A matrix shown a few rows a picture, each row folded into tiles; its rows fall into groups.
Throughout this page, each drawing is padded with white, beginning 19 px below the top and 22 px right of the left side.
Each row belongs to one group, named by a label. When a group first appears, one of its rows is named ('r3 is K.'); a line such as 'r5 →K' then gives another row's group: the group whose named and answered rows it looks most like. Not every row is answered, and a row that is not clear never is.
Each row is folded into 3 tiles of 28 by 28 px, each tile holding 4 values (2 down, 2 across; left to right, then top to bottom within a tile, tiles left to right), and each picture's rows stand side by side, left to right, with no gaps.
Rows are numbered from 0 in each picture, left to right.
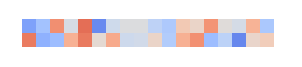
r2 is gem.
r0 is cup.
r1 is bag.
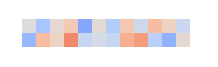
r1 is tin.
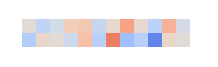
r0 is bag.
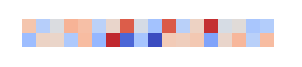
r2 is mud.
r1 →gem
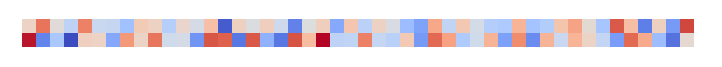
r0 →gem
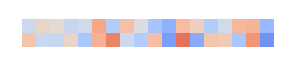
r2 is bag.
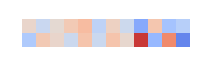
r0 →bag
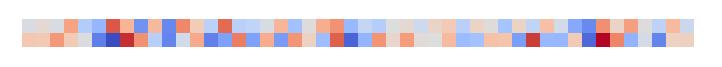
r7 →gem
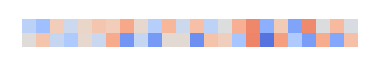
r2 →bag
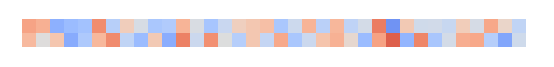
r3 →cup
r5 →tin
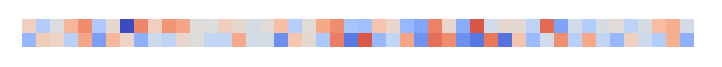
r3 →bag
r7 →bag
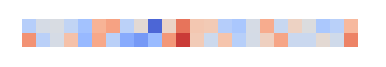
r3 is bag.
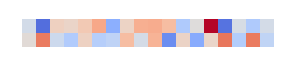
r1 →tin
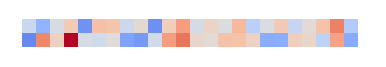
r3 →bag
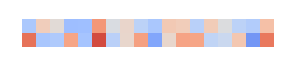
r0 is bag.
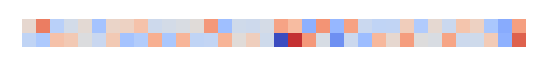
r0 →mud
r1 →mud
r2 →mud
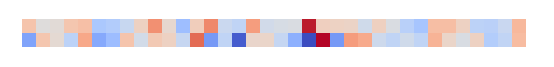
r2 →gem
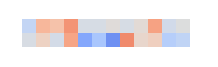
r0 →tin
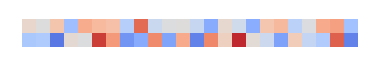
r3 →bag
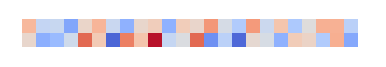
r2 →gem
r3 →bag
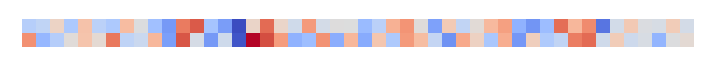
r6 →cup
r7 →gem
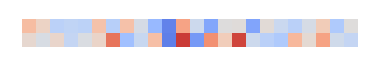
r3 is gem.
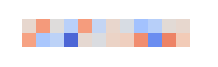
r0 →gem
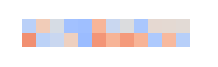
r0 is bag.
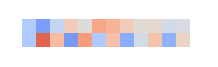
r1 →mud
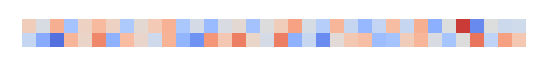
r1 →bag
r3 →gem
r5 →mud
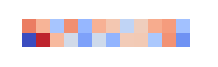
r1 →bag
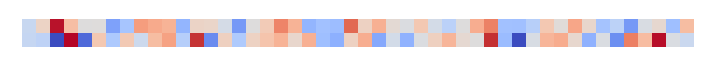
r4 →gem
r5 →tin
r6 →tin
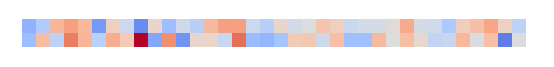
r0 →cup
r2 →tin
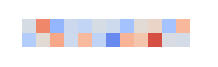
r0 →mud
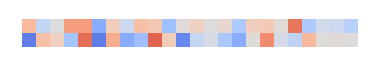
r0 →bag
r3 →mud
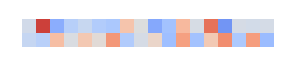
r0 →mud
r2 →mud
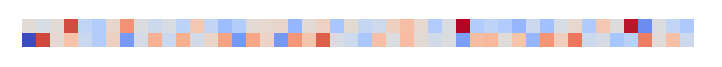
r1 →mud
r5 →mud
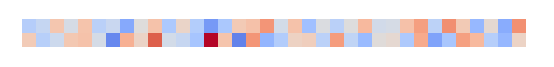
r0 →cup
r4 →bag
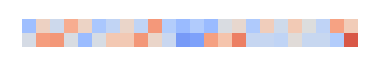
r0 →tin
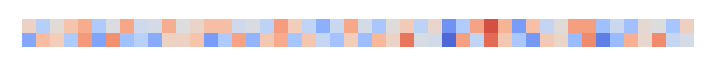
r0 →bag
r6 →bag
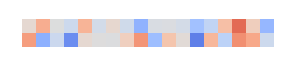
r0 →gem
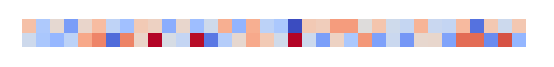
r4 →gem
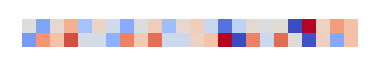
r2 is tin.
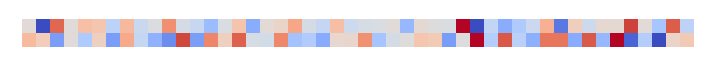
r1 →tin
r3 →gem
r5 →mud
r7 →gem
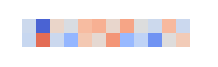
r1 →gem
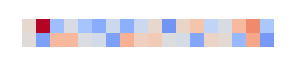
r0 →mud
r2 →bag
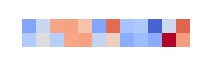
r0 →cup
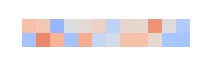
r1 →tin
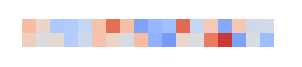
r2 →tin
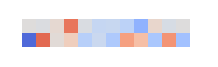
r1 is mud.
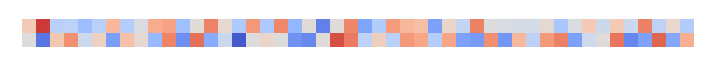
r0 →mud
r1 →bag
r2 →gem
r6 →tin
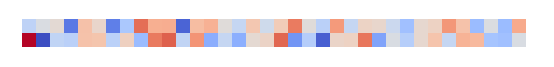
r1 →cup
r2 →gem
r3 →gem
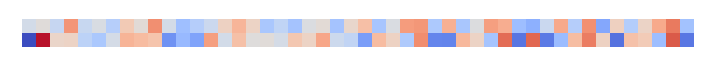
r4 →bag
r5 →bag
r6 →cup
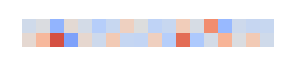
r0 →tin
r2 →mud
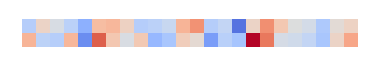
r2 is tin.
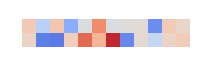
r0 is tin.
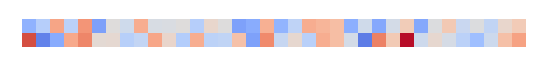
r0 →cup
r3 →cup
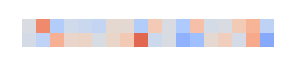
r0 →mud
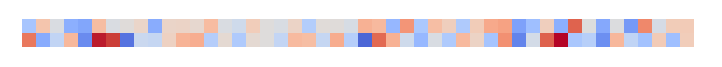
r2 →gem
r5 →bag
